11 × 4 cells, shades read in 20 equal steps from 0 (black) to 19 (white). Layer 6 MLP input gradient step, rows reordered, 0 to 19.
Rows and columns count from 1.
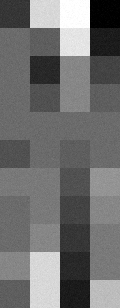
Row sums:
39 34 26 31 32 29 35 32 31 38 39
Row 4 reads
8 6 10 7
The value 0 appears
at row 1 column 4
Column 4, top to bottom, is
0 2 5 7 8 8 11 10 9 9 14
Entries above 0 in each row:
3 4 4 4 4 4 4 4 4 4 4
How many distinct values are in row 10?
4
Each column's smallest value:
4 3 2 0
